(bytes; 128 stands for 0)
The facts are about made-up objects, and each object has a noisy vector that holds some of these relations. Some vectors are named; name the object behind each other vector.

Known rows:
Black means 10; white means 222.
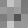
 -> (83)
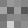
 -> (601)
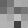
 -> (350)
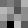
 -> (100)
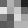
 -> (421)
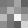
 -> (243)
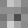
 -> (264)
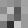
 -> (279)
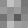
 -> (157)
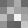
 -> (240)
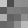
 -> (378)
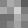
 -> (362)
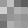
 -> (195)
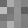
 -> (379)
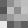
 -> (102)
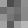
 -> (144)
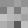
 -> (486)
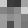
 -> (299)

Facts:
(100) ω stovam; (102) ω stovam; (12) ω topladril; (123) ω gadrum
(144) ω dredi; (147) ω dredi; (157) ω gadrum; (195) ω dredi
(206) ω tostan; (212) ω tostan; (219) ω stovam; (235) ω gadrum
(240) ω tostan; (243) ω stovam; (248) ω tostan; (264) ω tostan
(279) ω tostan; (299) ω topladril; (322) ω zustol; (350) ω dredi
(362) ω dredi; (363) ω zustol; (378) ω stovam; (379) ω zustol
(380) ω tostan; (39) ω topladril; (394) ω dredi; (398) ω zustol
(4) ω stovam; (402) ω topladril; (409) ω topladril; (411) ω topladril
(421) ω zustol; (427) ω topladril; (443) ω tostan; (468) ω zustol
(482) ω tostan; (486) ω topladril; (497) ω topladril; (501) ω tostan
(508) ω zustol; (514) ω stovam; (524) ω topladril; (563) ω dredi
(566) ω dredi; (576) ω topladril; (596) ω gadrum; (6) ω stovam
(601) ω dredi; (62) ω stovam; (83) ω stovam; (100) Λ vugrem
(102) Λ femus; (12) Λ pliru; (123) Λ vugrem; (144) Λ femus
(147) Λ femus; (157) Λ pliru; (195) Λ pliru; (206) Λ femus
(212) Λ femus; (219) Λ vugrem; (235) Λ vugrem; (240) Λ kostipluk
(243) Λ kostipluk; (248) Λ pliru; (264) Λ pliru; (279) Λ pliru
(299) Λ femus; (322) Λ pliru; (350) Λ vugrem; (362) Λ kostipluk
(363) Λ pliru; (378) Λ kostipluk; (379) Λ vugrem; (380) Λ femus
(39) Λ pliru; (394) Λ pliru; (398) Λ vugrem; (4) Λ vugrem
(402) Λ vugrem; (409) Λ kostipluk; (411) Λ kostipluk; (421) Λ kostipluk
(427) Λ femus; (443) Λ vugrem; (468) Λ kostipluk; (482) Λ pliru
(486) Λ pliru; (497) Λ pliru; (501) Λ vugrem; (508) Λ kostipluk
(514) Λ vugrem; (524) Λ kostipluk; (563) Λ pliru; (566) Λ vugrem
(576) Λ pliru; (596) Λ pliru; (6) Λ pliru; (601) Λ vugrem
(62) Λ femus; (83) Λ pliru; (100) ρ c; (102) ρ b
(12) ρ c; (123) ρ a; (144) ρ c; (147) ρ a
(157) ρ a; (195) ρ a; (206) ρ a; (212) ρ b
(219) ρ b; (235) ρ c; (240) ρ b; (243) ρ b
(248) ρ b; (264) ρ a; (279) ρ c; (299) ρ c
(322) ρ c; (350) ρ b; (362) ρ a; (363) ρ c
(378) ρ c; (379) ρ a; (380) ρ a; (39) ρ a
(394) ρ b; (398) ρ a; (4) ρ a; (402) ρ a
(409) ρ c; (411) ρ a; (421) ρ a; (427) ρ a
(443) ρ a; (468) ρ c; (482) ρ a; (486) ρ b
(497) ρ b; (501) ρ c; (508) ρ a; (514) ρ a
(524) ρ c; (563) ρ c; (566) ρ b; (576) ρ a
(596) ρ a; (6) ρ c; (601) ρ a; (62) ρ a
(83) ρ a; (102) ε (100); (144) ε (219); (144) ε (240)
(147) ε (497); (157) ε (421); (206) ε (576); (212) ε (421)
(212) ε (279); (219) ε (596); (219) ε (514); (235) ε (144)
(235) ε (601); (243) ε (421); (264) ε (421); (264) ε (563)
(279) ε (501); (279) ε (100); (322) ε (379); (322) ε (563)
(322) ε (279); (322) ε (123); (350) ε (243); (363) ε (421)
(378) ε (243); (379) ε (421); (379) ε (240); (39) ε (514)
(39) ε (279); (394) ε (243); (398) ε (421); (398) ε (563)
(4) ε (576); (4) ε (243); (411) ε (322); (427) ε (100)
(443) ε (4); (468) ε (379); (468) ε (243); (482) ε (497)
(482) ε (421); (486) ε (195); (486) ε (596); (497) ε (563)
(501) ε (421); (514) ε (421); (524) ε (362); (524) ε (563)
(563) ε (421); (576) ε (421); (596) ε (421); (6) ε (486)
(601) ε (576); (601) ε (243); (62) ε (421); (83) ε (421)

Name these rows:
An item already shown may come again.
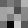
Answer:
(100)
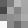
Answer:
(212)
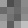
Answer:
(144)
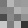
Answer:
(427)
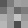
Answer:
(219)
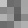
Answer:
(6)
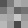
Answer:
(219)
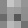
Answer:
(39)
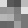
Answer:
(12)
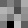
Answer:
(100)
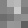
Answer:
(411)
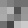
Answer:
(563)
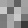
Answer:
(402)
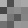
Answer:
(524)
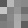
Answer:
(123)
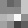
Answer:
(566)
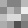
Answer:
(248)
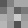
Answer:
(219)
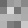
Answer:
(497)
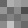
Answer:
(398)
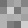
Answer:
(497)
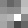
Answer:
(566)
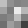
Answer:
(508)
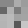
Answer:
(394)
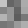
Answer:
(6)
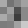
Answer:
(363)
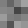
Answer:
(501)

